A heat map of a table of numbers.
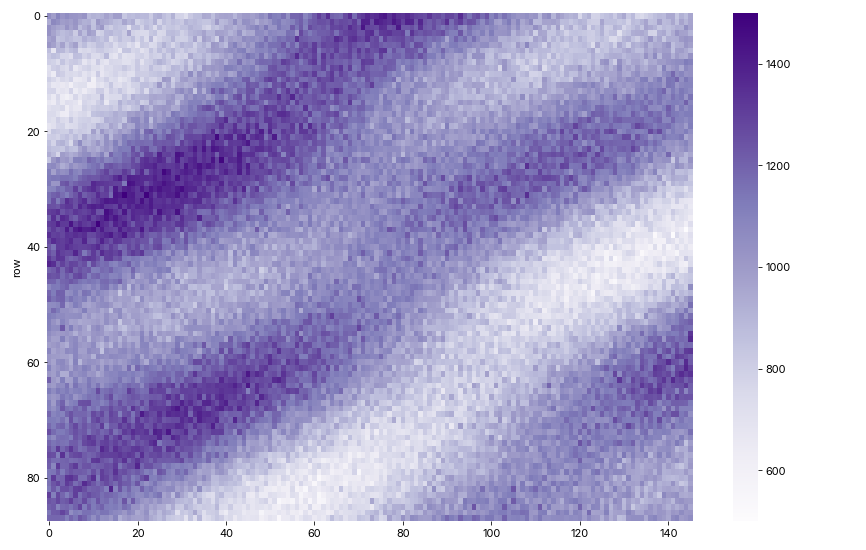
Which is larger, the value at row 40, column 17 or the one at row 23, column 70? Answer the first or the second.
the first
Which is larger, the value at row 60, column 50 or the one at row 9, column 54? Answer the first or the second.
the first
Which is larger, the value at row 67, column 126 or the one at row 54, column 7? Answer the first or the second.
the first
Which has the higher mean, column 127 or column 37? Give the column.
37
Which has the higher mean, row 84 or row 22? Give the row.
22
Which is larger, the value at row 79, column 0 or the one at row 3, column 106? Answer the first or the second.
the first
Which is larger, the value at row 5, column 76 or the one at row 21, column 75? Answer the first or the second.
the first
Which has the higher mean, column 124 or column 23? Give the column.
23
